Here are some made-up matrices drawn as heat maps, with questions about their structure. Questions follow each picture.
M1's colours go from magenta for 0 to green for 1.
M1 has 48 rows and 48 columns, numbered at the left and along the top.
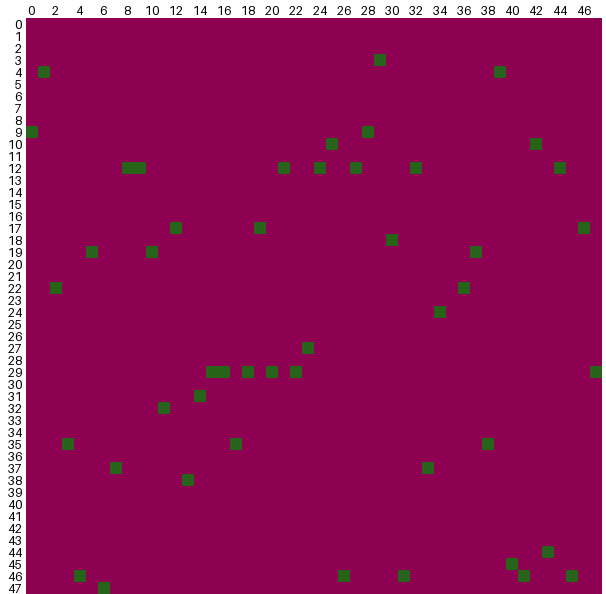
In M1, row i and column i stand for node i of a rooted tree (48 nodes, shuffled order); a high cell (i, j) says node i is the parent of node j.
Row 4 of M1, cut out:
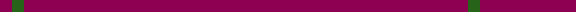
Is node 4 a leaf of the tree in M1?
no
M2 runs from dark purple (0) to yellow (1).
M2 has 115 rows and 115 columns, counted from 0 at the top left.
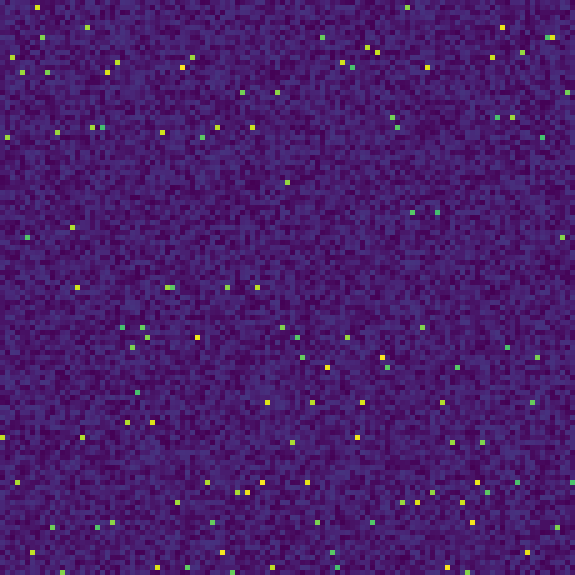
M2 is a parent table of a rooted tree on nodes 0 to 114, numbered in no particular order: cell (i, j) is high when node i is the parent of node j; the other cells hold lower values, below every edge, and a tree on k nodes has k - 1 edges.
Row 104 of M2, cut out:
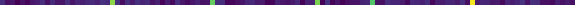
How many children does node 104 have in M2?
5
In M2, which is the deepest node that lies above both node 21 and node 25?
14
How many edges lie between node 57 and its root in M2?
2
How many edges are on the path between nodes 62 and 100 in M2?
2
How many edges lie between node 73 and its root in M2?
6
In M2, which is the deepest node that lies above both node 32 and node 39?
67
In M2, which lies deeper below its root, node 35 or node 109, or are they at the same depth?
node 109
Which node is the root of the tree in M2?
13
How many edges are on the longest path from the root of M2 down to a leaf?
37
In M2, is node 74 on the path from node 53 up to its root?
no
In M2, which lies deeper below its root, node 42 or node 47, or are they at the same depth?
node 42
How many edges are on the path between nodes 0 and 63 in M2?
4
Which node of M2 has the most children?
96
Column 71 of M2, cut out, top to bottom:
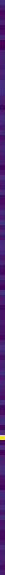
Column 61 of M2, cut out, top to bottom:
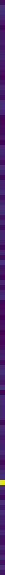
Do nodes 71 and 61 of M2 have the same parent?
no
